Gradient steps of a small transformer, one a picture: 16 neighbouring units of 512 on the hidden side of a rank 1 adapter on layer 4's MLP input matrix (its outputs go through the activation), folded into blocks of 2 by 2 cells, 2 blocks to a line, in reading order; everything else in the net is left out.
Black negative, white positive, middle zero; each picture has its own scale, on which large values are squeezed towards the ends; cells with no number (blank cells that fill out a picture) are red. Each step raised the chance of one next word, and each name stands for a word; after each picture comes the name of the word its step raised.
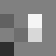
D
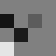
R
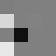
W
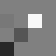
D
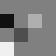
R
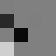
R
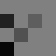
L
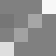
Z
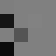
L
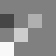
Z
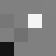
D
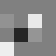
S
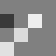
Z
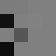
L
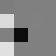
W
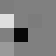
W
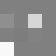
Z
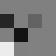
R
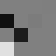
R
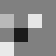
S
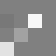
S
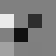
W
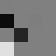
R
